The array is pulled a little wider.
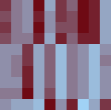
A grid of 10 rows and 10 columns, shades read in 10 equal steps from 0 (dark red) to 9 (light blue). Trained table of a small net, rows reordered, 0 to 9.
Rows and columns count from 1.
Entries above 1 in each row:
7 7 7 6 10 10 9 9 9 8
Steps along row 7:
down down up down up down up up down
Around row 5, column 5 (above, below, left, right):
7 4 7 8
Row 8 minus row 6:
0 1 -1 0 0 0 0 0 0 1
